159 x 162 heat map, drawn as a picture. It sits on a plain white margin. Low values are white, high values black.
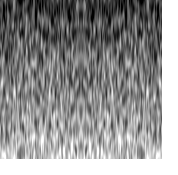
Streaks run downward. There is an overall slope up to the top. It is mirror symmetric from left to right.
